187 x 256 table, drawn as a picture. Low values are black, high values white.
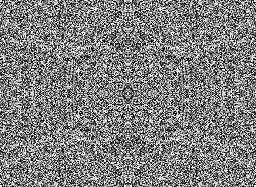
Stripes: none. Histogram: flat. Grain: fine. Mirror symmetry: left to right and top to bottom. Odd rows or columns: none. Average level on the scale: 50%. Seam: none.
